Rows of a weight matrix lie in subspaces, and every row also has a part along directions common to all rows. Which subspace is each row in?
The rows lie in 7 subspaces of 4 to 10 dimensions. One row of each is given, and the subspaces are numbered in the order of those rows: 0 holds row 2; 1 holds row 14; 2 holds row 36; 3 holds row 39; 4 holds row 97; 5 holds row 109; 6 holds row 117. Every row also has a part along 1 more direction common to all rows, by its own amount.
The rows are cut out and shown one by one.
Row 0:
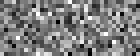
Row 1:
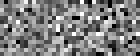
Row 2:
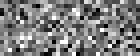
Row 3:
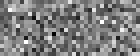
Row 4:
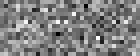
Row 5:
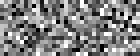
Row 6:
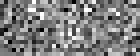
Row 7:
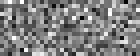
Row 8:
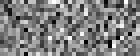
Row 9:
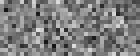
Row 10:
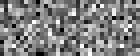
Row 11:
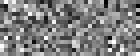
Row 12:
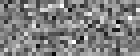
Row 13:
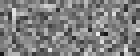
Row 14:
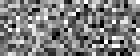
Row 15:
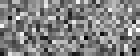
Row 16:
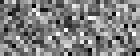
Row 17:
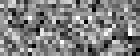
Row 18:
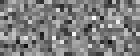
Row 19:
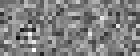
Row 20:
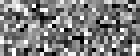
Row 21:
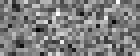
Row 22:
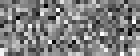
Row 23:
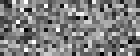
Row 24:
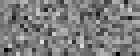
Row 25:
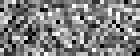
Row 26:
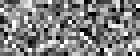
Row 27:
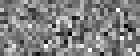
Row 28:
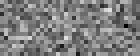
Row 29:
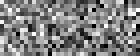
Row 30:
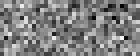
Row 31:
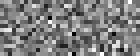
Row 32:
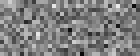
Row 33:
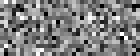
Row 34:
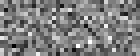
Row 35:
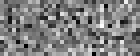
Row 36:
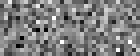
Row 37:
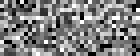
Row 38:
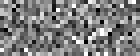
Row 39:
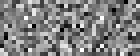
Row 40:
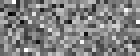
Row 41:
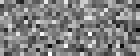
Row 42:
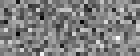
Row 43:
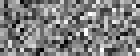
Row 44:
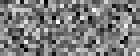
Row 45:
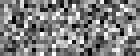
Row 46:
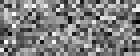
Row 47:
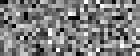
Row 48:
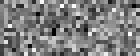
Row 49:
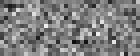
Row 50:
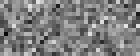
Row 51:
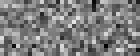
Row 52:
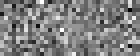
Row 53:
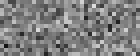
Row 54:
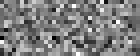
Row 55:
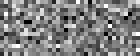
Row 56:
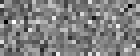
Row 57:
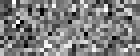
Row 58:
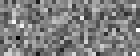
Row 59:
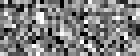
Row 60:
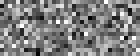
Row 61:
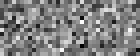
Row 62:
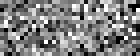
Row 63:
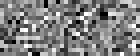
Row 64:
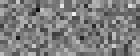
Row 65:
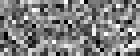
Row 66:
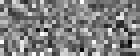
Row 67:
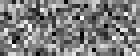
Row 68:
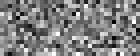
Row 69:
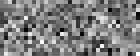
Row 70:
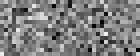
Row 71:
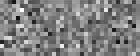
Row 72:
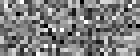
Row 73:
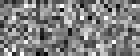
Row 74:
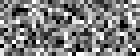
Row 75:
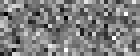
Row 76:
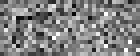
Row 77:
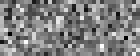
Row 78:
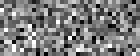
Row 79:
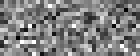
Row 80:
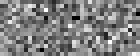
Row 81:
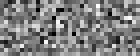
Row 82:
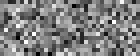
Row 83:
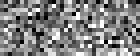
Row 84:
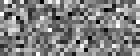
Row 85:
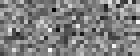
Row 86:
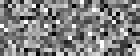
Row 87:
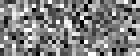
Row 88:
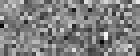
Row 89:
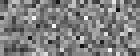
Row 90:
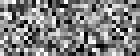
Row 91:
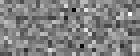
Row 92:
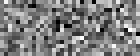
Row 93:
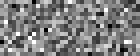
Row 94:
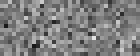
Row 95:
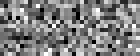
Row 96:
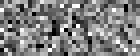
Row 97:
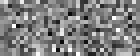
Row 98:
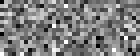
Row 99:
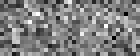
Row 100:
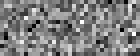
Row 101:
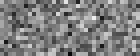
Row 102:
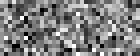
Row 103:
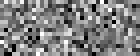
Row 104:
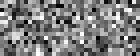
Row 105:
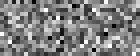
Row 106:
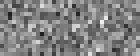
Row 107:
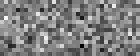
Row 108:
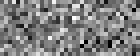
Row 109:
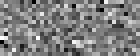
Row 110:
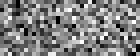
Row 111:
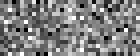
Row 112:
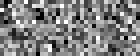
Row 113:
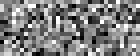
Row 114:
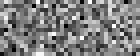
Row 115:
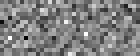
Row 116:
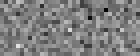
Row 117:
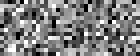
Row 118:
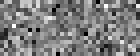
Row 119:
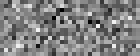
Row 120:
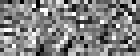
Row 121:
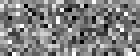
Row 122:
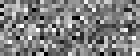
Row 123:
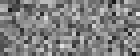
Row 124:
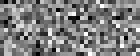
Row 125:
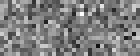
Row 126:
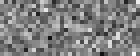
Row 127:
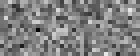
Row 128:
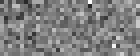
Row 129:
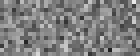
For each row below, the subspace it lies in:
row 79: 3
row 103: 5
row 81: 2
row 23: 0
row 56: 2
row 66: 4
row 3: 6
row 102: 3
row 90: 5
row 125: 2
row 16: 6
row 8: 6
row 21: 2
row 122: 4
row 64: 1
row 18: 0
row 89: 0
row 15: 1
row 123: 6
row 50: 3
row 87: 3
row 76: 1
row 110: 5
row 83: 1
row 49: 5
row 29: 6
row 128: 2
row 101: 3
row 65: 3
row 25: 3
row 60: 0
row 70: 1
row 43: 3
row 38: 1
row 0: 6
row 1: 0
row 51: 4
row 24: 2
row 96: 3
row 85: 0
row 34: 5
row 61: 0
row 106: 2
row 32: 5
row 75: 5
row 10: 4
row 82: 6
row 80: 6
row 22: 1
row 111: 5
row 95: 0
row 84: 0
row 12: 2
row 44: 0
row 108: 6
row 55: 5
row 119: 2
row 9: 6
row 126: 6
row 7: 0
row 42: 2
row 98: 0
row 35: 1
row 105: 6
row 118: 3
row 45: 2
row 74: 2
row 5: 3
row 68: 1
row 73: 5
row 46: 3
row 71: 2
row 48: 3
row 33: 2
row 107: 1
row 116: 4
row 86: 4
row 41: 4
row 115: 0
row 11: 6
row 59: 4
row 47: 4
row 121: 5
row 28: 0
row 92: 0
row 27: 0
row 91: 4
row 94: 4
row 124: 4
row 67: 5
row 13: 1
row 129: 3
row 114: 0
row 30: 3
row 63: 3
